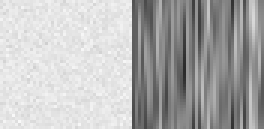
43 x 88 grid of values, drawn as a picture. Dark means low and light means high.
The table splits into one row of 2 panels. Panel 1,1: very high, fine-grained, faint in contrast. Panel 1,2: middling, streaked downward, strong in contrast.
